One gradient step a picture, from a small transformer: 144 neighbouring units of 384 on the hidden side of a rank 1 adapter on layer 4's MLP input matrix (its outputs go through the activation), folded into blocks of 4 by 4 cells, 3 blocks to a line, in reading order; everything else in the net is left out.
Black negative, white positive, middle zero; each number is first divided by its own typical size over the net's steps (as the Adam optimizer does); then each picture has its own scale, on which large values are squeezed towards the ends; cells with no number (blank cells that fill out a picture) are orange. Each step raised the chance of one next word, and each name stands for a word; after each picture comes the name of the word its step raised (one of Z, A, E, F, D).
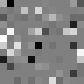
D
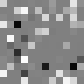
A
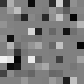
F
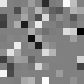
D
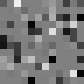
D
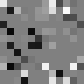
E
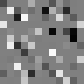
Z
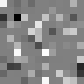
D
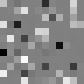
A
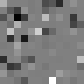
D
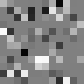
E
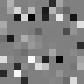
F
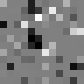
E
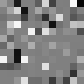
F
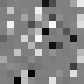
Z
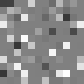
Z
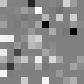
A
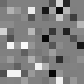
F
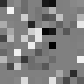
Z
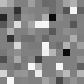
D
